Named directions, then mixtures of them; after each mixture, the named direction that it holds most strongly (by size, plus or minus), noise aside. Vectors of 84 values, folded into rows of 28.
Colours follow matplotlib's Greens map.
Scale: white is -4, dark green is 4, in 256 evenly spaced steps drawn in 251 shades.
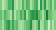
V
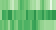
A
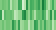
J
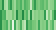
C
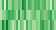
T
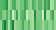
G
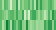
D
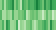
A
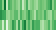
T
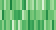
J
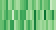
G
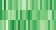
T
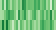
T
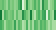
J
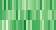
T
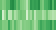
A
